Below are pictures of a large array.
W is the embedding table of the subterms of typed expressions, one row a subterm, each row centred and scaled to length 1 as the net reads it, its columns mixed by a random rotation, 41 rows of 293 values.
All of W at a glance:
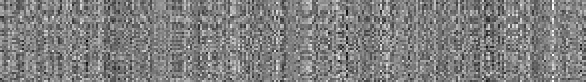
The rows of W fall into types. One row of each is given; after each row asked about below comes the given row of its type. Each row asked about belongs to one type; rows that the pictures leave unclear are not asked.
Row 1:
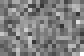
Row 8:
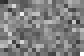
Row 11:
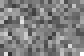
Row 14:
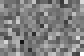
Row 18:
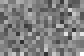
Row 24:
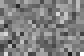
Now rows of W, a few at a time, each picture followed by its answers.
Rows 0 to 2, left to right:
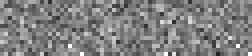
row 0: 11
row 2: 11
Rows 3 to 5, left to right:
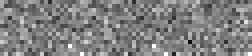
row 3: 11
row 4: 11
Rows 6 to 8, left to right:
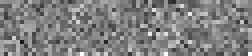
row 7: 18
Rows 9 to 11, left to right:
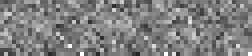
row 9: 8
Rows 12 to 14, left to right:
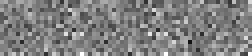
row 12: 18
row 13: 18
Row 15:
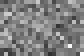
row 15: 8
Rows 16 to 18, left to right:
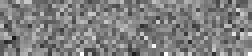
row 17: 8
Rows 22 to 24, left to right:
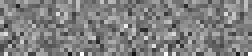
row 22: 24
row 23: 18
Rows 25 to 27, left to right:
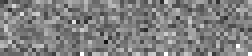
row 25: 8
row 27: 11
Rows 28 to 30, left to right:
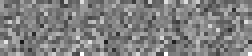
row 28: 14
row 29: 14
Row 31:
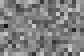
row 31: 24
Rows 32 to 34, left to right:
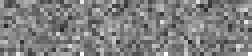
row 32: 14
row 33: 1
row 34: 1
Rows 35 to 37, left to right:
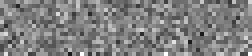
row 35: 24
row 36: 1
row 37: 14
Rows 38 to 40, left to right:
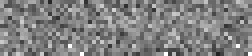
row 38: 11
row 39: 1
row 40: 8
